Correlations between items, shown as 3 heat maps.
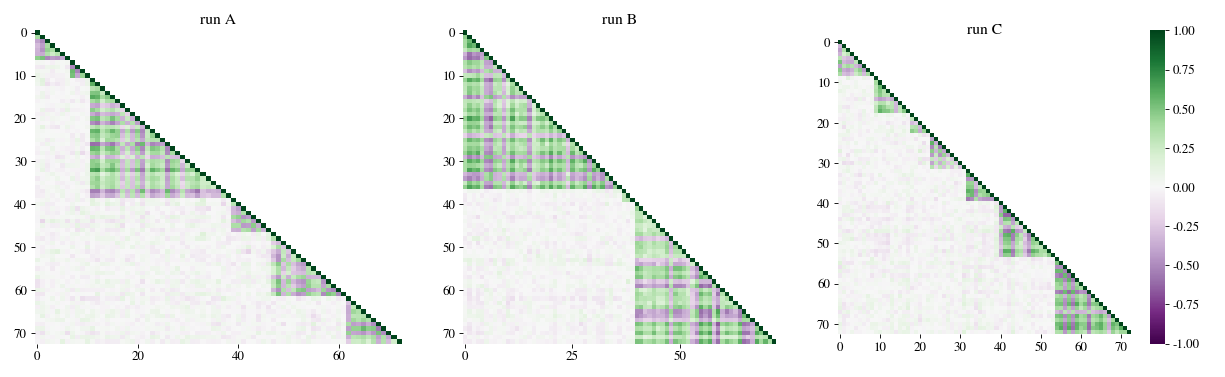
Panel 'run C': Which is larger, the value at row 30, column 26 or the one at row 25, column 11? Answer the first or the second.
the first
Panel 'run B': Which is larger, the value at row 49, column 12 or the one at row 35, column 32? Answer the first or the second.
the second
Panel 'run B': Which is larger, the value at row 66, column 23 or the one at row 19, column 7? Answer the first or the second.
the second
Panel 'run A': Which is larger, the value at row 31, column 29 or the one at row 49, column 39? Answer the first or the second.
the second
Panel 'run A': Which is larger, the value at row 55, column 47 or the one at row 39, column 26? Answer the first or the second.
the first
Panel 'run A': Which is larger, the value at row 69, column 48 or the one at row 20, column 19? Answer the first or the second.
the first
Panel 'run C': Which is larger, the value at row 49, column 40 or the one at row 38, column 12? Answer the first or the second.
the second
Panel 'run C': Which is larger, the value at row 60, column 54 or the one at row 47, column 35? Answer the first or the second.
the first
